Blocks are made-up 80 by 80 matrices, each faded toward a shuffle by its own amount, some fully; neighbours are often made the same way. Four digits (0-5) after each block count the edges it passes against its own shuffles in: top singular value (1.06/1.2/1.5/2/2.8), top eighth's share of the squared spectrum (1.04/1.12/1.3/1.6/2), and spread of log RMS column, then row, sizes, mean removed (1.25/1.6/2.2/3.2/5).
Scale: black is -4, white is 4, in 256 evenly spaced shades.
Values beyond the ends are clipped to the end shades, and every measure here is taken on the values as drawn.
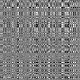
5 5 4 4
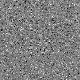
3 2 1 1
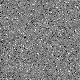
0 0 0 0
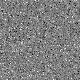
1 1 0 0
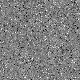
1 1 0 0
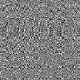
4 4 3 3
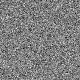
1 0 0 0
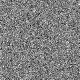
0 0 0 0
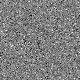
0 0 0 0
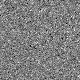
0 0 0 0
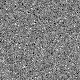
0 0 0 0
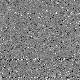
2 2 0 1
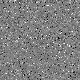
0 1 0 1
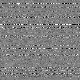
3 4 0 4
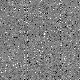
3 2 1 0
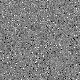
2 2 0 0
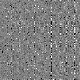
4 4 3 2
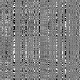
5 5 4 2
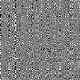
4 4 3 2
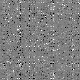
4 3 2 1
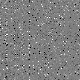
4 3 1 1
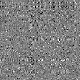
4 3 2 2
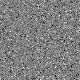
2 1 0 0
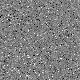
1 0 0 0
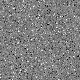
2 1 0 0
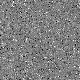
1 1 0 0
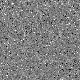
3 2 0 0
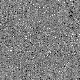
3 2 0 1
